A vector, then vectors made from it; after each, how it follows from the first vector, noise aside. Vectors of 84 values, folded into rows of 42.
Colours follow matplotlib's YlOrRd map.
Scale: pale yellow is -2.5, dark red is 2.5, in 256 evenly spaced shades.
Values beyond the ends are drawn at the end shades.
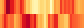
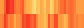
shrunk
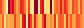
sign-scrambled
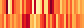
sign-scrambled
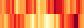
reversed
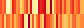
sign-scrambled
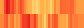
shrunk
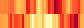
reversed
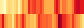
wrapped around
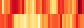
wrapped around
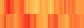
shrunk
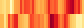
wrapped around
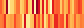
sign-scrambled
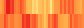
shrunk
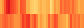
shrunk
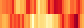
reversed
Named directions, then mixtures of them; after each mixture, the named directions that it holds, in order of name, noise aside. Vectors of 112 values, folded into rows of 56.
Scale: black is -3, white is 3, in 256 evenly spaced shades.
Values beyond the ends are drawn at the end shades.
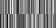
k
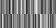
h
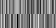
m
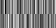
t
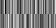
t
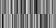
h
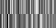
h, k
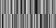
h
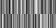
h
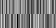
m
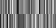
k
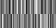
h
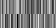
m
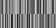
m, t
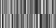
h, m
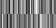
h, k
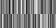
h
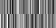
k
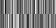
t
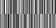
t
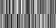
h, m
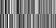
k, t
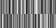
h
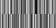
h, t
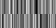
h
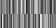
h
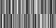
h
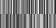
k, t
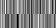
m, t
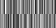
t
